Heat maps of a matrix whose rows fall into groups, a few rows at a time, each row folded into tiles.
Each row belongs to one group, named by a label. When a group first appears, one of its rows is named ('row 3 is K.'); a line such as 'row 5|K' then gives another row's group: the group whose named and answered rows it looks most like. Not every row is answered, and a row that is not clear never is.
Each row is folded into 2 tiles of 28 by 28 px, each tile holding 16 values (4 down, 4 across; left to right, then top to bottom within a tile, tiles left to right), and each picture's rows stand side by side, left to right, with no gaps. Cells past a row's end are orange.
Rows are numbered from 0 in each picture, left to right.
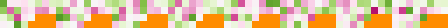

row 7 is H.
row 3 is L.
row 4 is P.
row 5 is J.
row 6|H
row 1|P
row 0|P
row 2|P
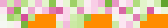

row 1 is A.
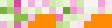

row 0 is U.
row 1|U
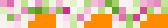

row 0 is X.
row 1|J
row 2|J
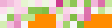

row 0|X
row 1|J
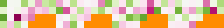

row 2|A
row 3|U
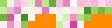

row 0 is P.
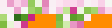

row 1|U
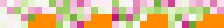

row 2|L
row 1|U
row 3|X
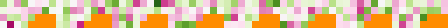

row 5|A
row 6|L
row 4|P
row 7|X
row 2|L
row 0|A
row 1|U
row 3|J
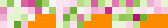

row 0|L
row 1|H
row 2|H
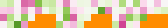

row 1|X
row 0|L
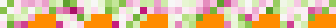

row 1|L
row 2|P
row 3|A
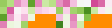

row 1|X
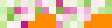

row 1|J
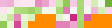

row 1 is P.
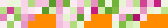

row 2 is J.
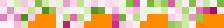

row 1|X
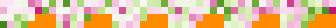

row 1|A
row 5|X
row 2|H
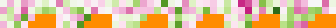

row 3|U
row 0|L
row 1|H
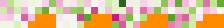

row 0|J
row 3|P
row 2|A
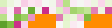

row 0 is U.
